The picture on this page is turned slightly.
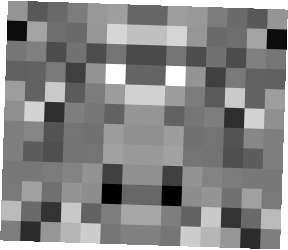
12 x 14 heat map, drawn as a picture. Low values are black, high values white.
The left and right halves mirror each other. No overall slope runs across the table. The centre is the calmest part. The top middle is the roughest part.
